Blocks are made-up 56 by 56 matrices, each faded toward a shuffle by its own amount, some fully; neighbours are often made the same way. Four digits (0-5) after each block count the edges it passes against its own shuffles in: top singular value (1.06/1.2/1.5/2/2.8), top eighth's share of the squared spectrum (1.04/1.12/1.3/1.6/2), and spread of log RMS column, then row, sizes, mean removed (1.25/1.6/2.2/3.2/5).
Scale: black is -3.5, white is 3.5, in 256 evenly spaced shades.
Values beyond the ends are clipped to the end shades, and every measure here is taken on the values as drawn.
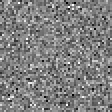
0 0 1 0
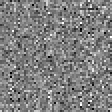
0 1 3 0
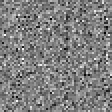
0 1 1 0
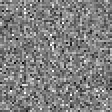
0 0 1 0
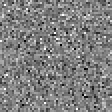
0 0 0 0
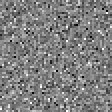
0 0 0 0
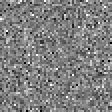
0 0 0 0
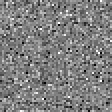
0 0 0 0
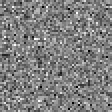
0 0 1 0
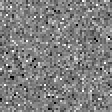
0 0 0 0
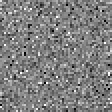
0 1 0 0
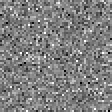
0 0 0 1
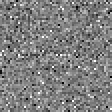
1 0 0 1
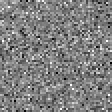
0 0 0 1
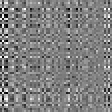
5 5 4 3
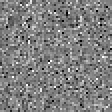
3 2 1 0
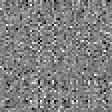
4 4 2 2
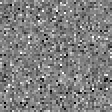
2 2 1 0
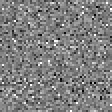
3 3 1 2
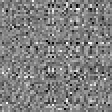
4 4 3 2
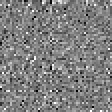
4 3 1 2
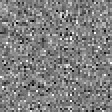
3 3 1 2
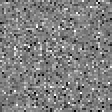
2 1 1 0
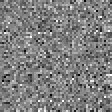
3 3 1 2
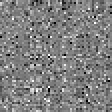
4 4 2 2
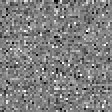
3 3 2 1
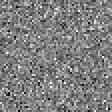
1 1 0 0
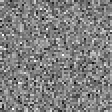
1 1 0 0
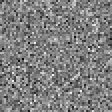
1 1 0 0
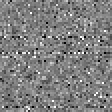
2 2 0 2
